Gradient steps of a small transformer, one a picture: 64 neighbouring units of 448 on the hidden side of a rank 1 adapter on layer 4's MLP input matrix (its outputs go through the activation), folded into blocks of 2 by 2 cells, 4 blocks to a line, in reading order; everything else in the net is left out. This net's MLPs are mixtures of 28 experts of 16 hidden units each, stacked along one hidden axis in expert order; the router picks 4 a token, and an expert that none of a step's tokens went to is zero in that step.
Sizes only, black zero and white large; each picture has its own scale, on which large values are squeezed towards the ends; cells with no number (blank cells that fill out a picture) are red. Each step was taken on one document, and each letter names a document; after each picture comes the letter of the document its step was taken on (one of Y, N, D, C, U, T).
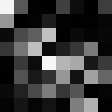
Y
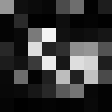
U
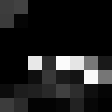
Y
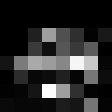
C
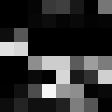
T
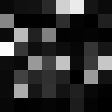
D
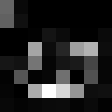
C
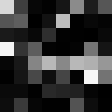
Y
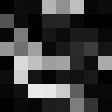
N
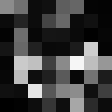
N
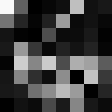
N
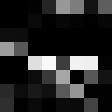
T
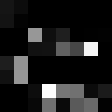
C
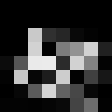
C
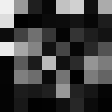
D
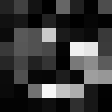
U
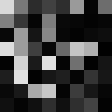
U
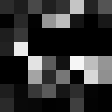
Y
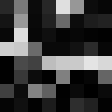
N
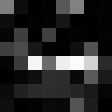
Y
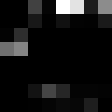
T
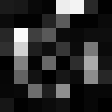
D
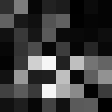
N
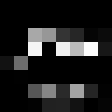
C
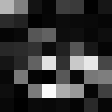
U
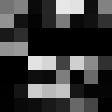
T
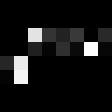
C
